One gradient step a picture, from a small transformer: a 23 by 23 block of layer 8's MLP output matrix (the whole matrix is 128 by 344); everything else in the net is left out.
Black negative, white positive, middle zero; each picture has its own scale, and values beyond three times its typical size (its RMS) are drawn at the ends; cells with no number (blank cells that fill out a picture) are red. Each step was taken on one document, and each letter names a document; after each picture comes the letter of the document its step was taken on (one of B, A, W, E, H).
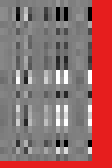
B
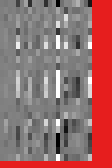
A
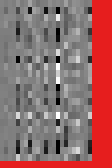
A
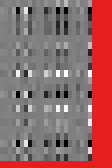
B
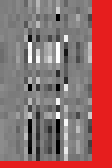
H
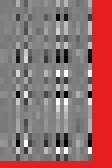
B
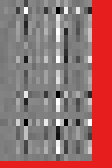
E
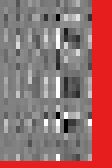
A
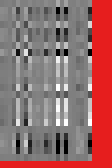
B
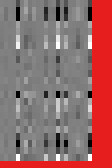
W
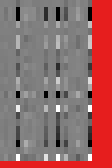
W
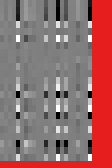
W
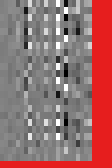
E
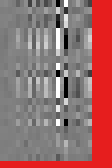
E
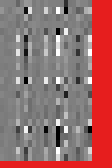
E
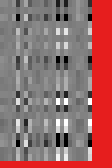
B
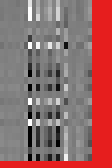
H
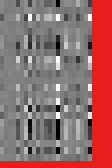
H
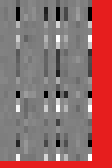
W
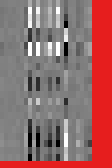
H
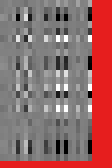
B
